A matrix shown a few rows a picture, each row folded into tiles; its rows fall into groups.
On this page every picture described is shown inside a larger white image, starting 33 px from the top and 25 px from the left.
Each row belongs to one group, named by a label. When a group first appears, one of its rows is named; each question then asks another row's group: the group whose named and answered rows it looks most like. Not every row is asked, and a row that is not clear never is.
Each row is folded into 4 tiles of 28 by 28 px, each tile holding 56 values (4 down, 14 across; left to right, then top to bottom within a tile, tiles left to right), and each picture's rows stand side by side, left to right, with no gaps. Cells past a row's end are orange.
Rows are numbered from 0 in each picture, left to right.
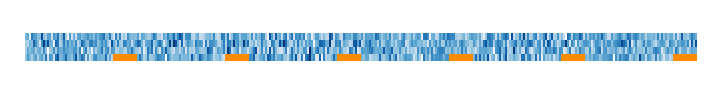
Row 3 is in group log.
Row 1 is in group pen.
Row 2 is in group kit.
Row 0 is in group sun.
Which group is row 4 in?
sun
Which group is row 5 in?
pen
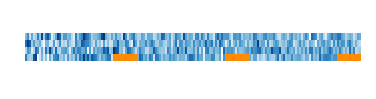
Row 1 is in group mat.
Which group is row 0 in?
sun
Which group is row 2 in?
log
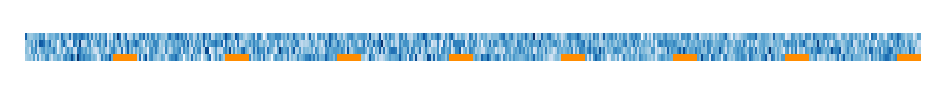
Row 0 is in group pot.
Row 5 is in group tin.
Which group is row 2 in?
tin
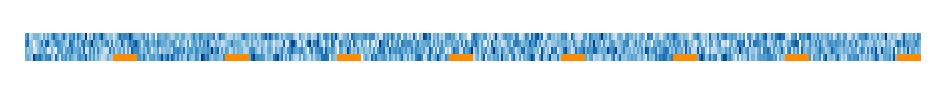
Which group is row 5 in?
log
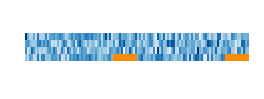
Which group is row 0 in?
pot
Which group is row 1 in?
kit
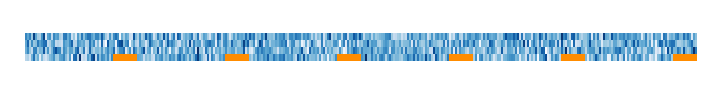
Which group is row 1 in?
kit
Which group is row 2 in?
pen
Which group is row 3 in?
mat
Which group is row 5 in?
tin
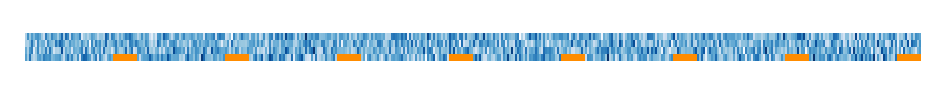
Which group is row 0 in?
kit
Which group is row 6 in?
kit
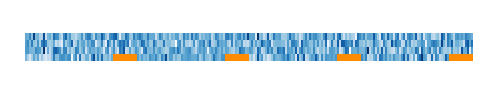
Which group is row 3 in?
kit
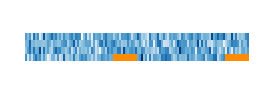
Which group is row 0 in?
tin
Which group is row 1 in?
pot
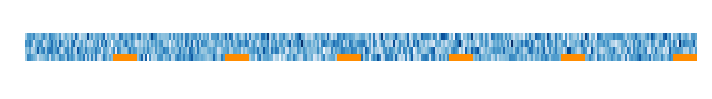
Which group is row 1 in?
pot
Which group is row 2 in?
tin
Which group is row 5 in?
pot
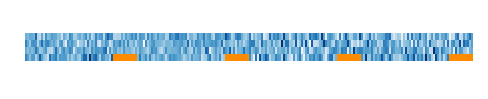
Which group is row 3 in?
mat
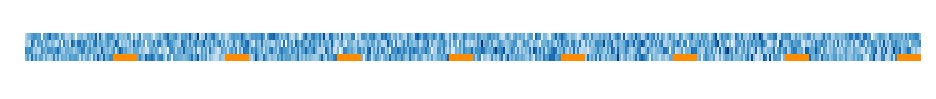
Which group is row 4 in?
log
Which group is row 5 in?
sun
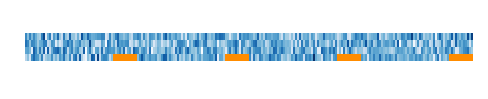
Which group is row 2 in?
mat
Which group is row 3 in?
pen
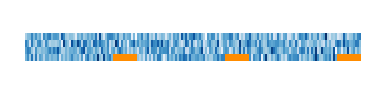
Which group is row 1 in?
pot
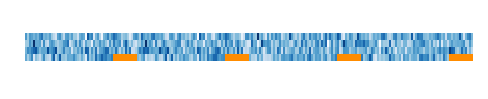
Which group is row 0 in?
log
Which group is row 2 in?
kit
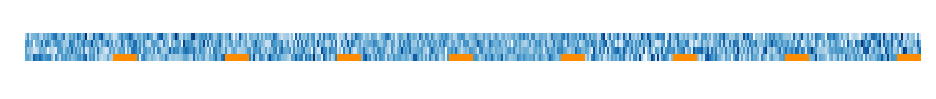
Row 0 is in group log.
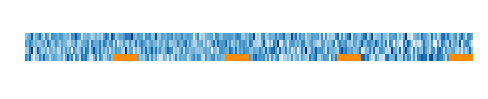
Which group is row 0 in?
kit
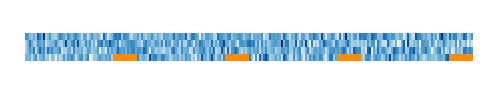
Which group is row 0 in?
tin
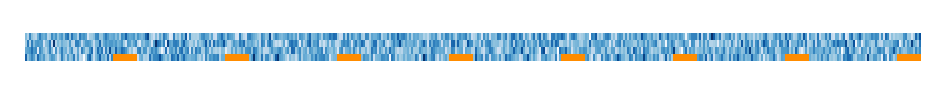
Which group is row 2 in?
pot
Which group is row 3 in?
pen
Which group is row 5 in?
sun
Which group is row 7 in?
pen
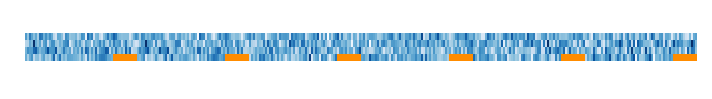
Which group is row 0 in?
log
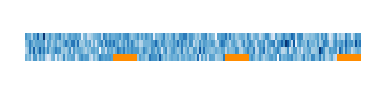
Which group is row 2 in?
pen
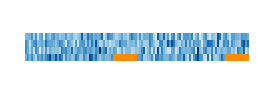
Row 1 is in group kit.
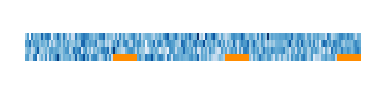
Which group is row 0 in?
sun
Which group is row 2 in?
tin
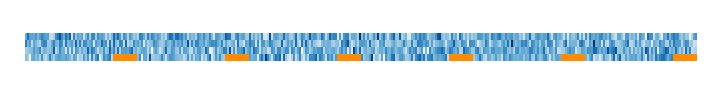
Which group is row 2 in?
pot
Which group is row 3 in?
sun
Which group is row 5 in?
log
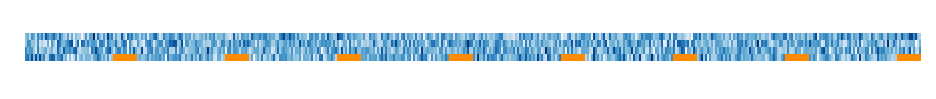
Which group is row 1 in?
pen
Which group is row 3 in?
kit
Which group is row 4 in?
mat
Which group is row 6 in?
pot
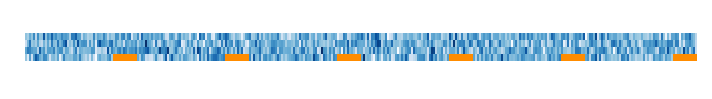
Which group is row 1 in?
log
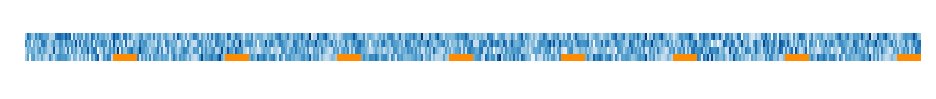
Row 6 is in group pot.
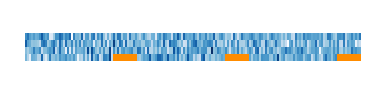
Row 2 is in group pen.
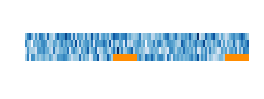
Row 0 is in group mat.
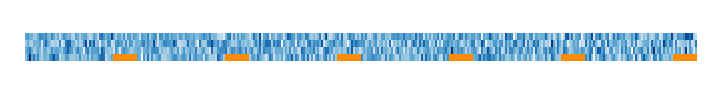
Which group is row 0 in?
pot
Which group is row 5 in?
kit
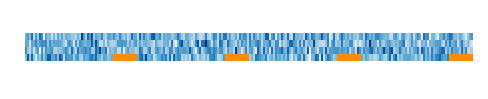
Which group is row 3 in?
log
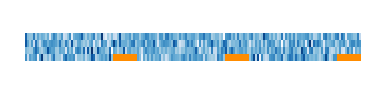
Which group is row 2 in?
pot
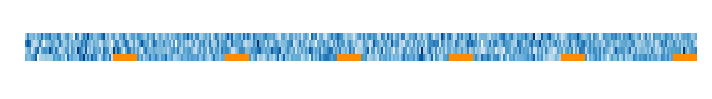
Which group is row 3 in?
kit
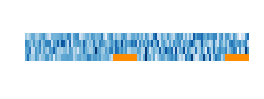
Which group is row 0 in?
pen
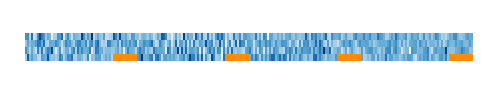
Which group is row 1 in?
mat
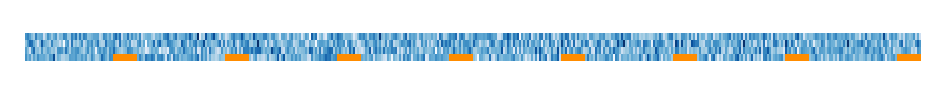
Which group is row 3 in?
tin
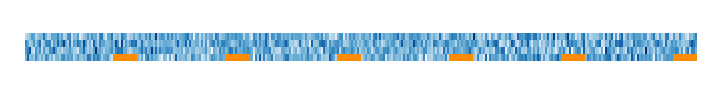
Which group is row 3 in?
tin
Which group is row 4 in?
pot
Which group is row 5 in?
kit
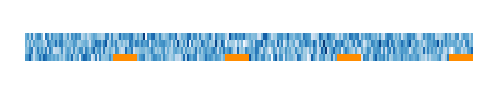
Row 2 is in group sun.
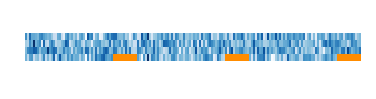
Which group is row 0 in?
log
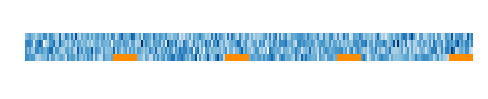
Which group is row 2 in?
kit
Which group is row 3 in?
pen
